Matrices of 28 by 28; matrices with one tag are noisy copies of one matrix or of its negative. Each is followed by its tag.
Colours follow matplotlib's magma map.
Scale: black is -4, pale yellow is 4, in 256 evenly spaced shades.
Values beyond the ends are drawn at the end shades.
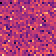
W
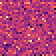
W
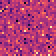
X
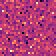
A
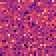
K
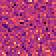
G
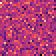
W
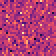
A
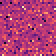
W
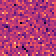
G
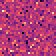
A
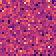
X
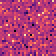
K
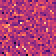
G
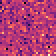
X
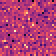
K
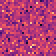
A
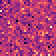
X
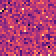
X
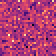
K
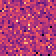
X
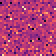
W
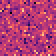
X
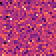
W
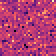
K
